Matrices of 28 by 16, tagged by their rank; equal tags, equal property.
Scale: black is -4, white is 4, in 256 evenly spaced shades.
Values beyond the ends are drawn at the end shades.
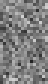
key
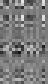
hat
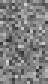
key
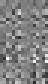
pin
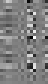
hat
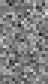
key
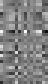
hat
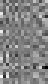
pin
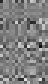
pin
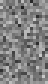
key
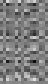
hat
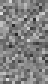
key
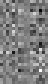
pin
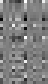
hat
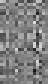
pin
